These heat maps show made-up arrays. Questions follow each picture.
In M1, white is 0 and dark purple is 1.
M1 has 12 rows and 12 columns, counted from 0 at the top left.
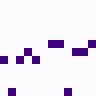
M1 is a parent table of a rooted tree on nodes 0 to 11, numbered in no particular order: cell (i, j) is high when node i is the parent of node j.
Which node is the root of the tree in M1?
5
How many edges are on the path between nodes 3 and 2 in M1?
4
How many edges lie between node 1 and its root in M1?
2
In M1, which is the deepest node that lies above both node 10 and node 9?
6
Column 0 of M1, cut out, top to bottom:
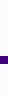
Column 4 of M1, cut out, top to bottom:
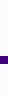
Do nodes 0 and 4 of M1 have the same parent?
yes
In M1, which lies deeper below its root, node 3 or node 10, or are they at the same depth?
the same depth
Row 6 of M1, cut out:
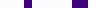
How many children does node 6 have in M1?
3
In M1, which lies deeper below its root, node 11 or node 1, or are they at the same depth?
node 1
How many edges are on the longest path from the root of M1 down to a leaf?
2
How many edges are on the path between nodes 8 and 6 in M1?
3
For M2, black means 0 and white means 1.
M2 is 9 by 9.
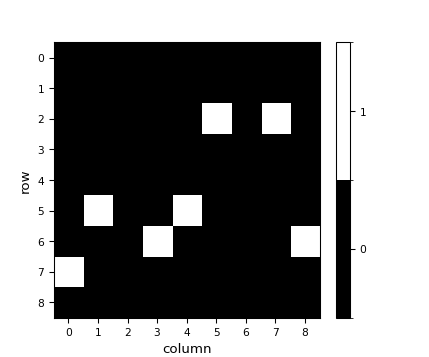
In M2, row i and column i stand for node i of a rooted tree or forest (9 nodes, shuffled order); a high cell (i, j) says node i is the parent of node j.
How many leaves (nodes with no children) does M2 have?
5
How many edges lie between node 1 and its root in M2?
2
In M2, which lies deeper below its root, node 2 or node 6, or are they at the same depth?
the same depth
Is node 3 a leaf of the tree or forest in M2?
yes
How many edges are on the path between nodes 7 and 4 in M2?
3
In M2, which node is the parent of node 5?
2
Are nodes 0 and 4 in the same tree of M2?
yes
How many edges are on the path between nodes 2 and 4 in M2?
2
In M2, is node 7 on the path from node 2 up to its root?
no
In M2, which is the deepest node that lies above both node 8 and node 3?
6
